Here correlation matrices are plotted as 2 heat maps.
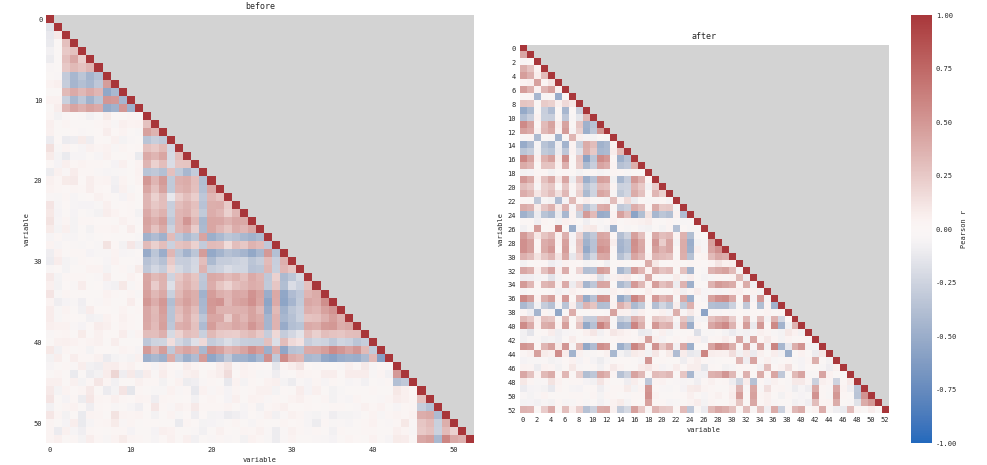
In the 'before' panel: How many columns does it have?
53
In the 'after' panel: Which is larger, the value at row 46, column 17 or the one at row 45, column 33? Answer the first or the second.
the second
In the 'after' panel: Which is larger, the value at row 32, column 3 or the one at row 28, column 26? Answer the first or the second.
the first
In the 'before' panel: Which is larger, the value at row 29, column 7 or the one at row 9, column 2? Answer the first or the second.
the second
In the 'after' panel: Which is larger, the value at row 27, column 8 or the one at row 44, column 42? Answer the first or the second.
the first
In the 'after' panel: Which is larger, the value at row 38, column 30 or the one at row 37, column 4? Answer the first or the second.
the first
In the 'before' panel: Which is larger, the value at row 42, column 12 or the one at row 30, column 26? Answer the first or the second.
the second
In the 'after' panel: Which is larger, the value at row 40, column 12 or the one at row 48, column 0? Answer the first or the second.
the first
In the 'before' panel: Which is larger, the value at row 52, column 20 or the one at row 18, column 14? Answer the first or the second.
the second
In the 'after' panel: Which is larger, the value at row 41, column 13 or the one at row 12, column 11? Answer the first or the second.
the second
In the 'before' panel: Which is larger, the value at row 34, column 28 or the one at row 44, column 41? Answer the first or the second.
the first
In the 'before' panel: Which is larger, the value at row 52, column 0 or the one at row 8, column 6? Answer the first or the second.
the first
